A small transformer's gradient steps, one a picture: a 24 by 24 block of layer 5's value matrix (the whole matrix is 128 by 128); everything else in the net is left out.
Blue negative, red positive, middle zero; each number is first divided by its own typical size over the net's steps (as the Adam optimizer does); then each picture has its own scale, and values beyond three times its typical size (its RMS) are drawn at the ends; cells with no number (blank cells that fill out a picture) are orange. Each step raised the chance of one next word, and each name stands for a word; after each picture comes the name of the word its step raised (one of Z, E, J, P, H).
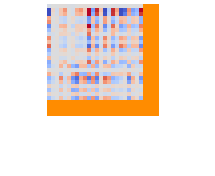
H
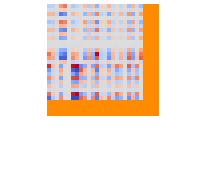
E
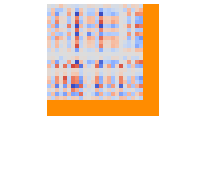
H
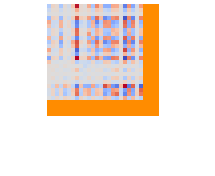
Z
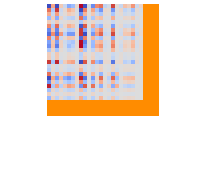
Z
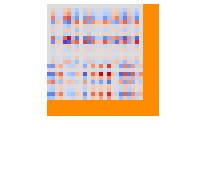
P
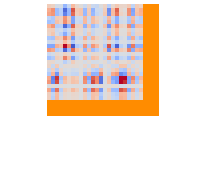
H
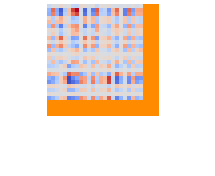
H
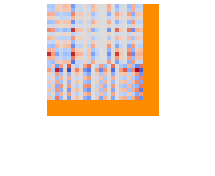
E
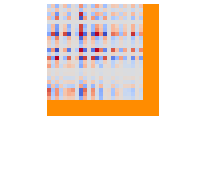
H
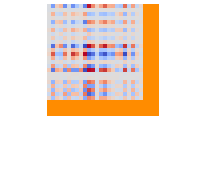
E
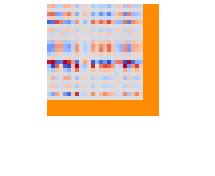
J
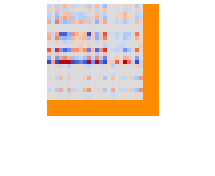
J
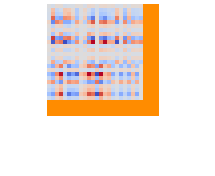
P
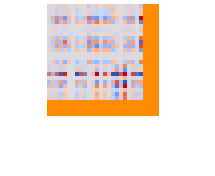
P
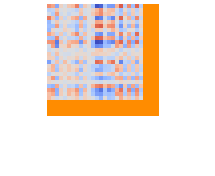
Z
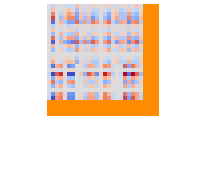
P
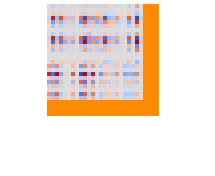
P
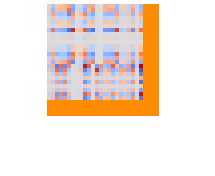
E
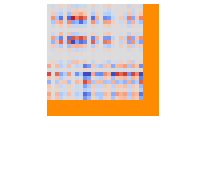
P
